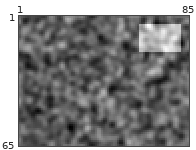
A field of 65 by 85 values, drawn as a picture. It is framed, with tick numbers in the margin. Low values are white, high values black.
The ninth with the lowest average is the top right. The top right is the roughest part. Overall the values sit about 60% of the way up the scale. An odd patch, lower than its surroundings, sits in the top right. The field is mottled with small blotches.
